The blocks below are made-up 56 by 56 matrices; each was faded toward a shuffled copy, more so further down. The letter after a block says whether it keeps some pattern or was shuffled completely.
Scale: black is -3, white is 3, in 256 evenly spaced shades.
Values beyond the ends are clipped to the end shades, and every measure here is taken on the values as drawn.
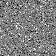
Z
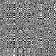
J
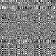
J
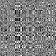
J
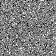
Z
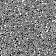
Z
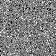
Z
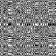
J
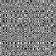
J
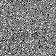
Z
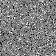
Z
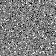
Z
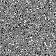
Z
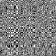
J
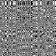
J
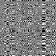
J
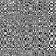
J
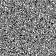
Z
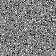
Z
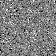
Z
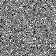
Z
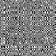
J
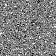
Z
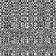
J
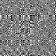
J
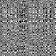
J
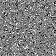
Z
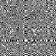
J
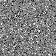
Z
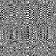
J
